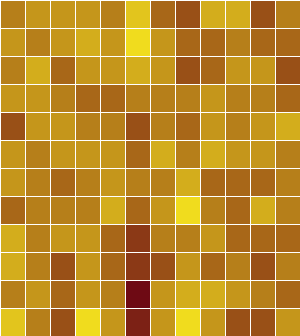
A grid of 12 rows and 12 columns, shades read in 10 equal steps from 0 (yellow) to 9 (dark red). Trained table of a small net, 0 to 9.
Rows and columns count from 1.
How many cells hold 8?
1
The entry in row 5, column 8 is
5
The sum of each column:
40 42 50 37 44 58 44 41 42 48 52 51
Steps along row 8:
down same same down up down down up up down up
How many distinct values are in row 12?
6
